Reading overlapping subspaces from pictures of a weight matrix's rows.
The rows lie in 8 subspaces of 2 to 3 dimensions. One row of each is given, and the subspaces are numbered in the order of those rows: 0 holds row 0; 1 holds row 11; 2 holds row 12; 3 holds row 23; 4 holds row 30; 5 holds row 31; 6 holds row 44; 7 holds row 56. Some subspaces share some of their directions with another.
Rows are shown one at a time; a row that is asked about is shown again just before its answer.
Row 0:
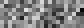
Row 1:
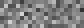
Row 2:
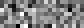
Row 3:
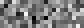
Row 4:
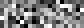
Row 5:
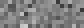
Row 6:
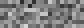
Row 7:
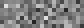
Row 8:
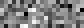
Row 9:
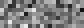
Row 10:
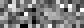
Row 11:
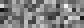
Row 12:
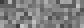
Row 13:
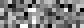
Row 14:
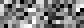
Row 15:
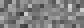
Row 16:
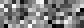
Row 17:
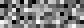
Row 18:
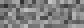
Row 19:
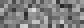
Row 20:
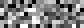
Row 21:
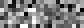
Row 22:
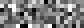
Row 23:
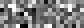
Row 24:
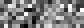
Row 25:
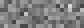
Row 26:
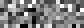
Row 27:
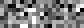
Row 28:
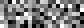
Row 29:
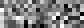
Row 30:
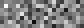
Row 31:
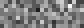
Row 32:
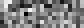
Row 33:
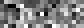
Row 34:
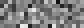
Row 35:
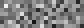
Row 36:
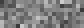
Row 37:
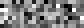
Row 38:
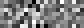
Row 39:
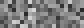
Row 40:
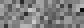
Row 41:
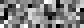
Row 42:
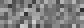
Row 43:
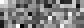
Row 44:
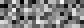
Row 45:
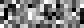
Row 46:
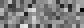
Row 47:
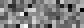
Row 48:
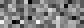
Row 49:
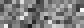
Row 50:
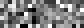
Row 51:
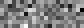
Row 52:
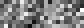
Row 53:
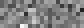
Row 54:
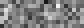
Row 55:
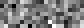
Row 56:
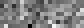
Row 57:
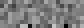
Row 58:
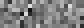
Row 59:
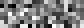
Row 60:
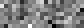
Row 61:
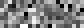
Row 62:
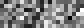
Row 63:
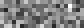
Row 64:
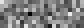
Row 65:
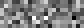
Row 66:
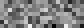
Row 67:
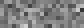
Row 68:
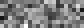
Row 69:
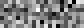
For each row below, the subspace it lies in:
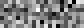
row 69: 5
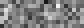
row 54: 1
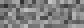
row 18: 6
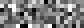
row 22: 3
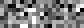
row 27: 7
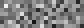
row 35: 4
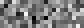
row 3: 6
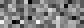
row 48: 6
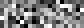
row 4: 2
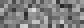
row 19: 0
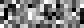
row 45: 1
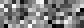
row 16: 0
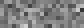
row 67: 7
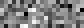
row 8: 0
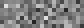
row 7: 4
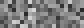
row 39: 6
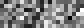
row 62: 0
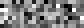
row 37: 1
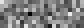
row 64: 2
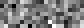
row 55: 0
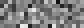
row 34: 0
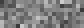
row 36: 2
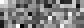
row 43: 2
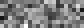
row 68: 1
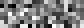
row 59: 0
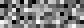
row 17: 6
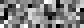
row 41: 1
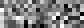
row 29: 1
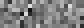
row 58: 2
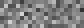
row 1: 4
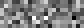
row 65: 6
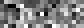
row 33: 7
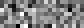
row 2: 3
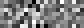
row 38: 5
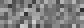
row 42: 5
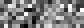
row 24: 0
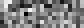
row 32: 2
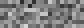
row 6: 6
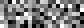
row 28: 1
